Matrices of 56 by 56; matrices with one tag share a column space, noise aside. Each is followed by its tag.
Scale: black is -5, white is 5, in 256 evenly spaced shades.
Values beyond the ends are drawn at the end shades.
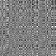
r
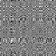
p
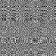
p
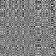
r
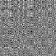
r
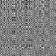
r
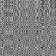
r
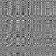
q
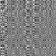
r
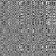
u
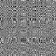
p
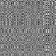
u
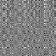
r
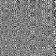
r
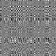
p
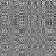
u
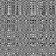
q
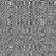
u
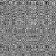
u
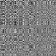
u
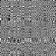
p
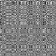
u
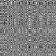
u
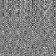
r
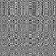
q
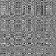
q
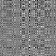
r
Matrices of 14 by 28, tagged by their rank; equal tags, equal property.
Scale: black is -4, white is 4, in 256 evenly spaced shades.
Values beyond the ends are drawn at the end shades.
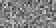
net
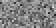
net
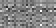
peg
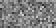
net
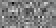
peg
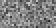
net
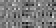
peg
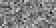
net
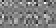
peg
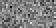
net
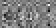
peg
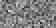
net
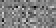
peg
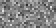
net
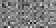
peg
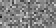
net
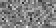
net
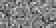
net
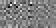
peg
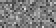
net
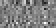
peg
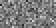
net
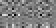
peg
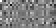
peg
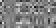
peg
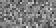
net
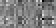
peg
